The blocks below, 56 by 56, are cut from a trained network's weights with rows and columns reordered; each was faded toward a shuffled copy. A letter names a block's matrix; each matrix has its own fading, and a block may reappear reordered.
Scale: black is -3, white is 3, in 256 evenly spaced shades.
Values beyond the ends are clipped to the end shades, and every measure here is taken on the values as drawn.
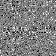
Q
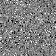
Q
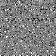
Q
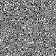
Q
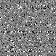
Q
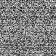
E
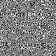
Q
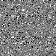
Q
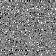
Q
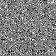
Q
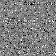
Q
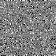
Q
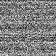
E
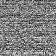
E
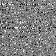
Q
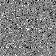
Q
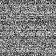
E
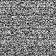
E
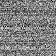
E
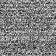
E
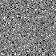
Q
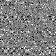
Q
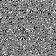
Q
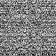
E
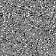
Q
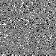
Q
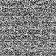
E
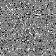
Q
